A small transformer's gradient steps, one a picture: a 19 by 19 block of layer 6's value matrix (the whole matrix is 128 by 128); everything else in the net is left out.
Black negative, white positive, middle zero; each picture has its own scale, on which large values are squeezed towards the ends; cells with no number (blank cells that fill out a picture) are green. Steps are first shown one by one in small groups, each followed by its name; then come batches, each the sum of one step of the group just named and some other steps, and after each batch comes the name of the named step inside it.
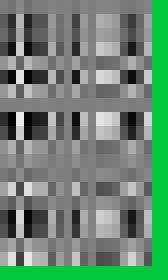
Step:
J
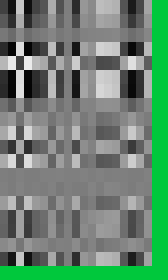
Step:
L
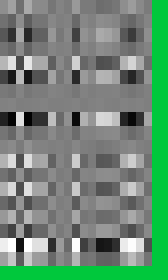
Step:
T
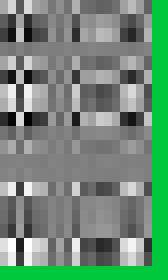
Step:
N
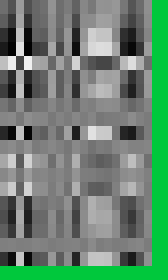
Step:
L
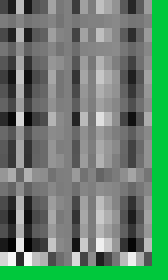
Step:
L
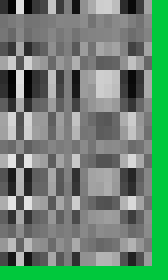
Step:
L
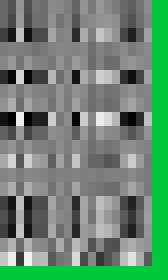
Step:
T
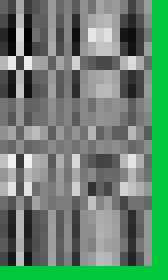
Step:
L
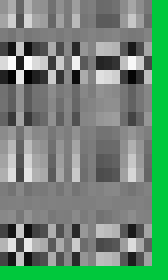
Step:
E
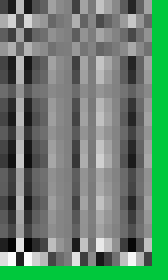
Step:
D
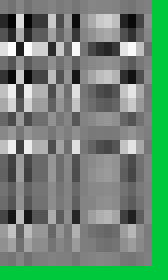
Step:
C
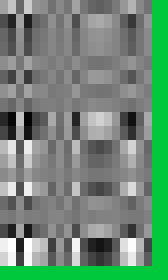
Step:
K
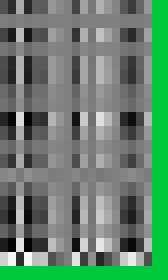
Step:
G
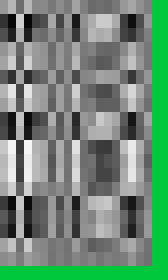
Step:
K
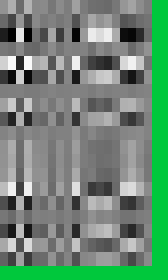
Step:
E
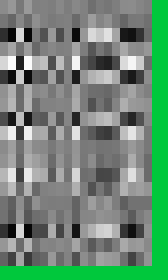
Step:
E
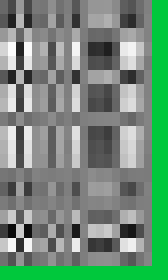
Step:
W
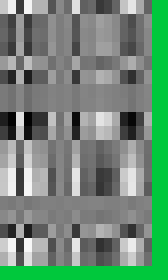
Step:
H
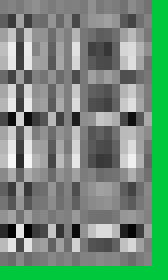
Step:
W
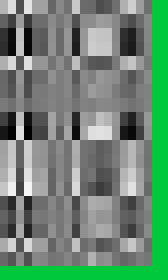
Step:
H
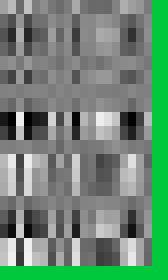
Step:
H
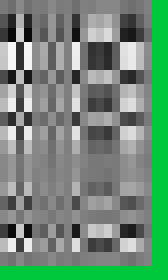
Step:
W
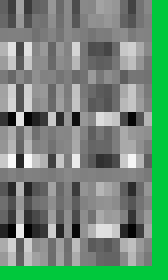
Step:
W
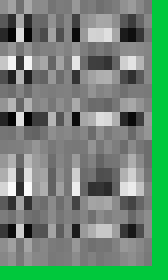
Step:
H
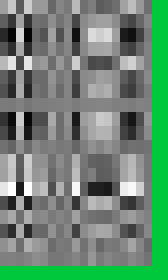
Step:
H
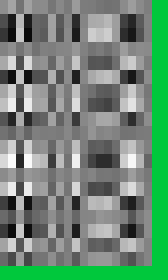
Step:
W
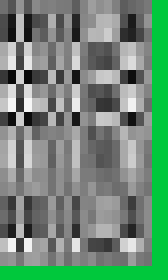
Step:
W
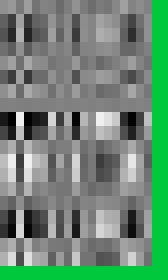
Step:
H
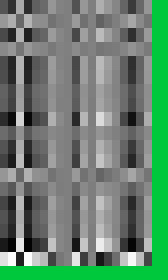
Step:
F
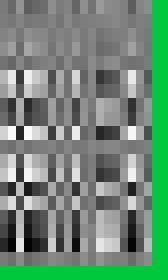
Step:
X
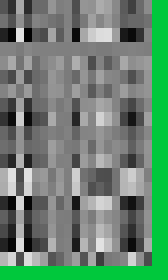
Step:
F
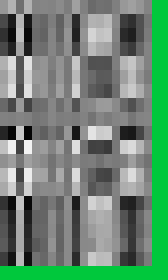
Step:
X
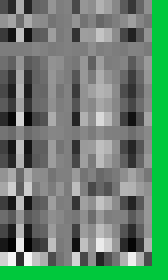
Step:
F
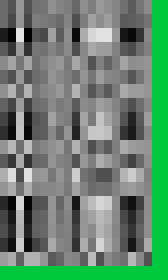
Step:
F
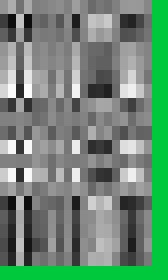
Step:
X
